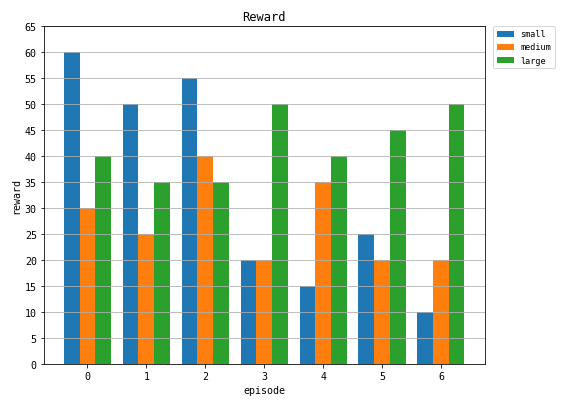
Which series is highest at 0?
small
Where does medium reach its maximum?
2
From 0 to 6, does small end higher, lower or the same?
lower
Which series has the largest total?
large
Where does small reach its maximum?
0
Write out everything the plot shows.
Title: Reward
x-axis: episode, ticks 0 1 2 3 4 5 6
y-axis: reward, ticks 0 5 10 15 20 25 30 35 40 45 50 55 60 65
Legend: small, medium, large
Values:
small: 60 50 55 20 15 25 10
medium: 30 25 40 20 35 20 20
large: 40 35 35 50 40 45 50
